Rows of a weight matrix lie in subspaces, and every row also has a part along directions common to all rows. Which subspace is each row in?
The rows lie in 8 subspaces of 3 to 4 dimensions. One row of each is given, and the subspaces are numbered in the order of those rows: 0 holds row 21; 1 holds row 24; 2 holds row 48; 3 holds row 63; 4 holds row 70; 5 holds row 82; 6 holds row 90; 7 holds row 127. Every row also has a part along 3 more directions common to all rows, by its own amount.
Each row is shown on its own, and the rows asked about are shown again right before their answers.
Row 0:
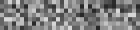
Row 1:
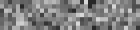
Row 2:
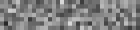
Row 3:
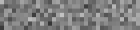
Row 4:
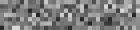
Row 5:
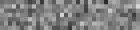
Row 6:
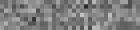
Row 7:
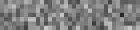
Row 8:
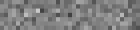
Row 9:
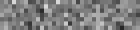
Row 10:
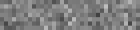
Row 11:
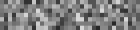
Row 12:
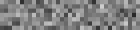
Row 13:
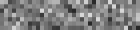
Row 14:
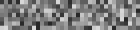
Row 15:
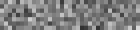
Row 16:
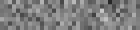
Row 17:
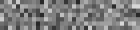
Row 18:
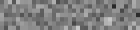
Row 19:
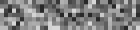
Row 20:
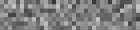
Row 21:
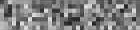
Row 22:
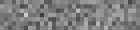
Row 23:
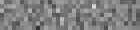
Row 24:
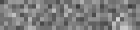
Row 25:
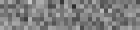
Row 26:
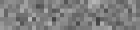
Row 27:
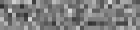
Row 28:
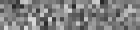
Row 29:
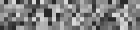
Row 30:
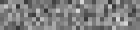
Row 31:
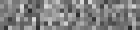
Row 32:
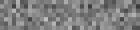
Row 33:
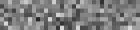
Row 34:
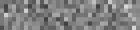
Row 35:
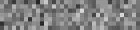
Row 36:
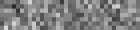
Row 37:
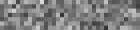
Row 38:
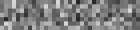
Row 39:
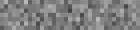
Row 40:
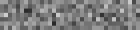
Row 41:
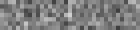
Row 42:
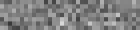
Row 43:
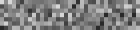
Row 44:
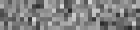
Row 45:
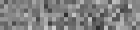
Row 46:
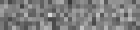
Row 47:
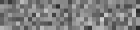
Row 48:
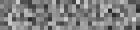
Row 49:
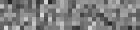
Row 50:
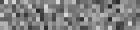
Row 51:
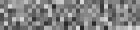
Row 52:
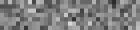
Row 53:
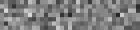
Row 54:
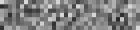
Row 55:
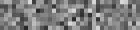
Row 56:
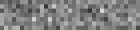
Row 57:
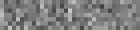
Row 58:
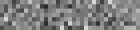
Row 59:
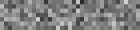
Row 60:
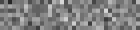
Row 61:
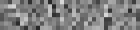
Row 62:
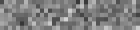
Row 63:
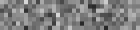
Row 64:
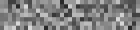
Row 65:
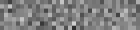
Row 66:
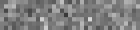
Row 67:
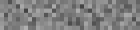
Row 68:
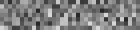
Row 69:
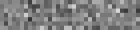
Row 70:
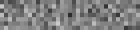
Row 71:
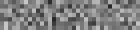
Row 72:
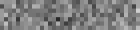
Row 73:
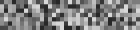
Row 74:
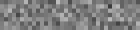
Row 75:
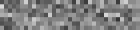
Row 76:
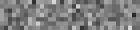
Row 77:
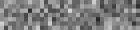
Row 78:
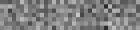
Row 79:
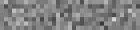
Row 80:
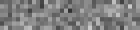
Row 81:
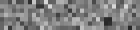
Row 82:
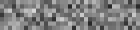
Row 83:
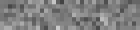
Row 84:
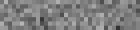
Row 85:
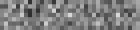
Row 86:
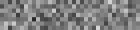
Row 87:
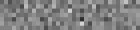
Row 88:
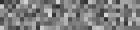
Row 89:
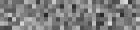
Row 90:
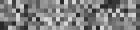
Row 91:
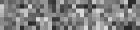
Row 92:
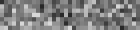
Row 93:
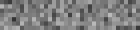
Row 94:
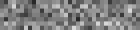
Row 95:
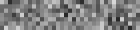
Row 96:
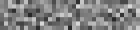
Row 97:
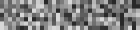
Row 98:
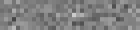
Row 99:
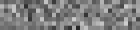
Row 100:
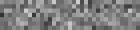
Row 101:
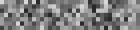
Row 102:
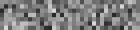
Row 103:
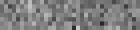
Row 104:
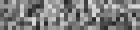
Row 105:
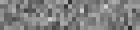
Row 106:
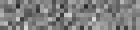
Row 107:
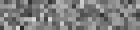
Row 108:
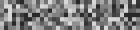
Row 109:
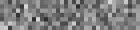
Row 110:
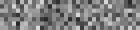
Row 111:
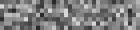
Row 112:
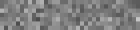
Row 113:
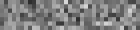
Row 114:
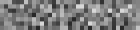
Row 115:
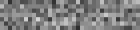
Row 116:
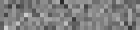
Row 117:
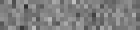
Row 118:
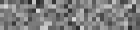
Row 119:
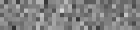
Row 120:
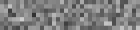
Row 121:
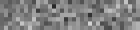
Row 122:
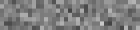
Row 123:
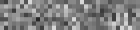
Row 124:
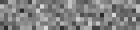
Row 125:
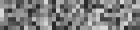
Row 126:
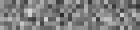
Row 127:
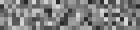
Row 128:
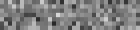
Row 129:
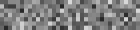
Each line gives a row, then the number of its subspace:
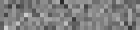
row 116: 1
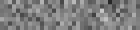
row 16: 6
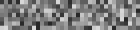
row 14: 7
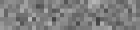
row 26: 0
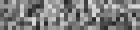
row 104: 6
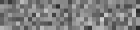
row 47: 7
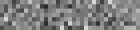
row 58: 2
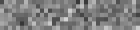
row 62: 0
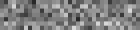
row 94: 2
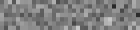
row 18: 3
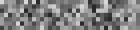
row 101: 3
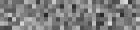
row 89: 7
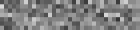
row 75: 7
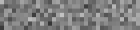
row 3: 0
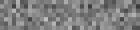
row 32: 6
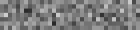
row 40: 3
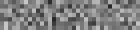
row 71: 5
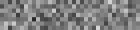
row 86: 6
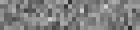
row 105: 1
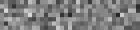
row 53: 4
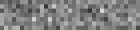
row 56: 4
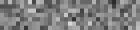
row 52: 0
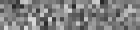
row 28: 4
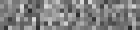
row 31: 6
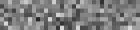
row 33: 7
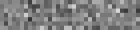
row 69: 2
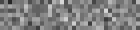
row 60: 4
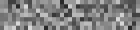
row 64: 1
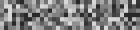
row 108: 0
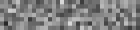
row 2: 1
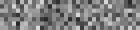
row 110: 6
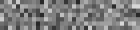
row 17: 3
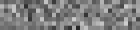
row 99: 2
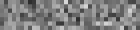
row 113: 2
